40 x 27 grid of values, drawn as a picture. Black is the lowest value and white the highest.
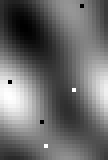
Ninth with the lowest average: top left. Lone odd cells: 5, 2 higher and 3 lower than their neighbours. Stripes: none. Average level on the scale: 40%. Ninth with the highest average: middle left.
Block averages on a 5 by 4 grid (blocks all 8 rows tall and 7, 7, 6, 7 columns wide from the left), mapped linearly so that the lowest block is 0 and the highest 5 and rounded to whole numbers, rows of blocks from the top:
0 1 3 2 / 1 0 2 3 / 5 2 2 4 / 5 3 1 3 / 2 3 2 2
